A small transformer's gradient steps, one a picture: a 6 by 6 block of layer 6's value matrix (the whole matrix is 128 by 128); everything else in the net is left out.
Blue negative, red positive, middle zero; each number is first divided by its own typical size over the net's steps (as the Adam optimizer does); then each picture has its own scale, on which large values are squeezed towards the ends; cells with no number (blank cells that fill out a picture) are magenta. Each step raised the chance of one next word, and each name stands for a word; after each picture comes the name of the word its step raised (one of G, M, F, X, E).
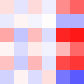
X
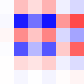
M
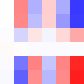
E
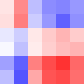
E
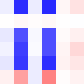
X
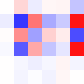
M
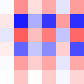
M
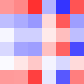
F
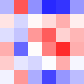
F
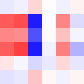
F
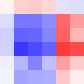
F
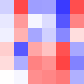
E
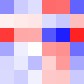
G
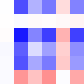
X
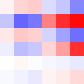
M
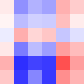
G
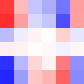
E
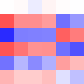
X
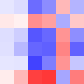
X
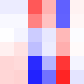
E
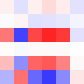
X
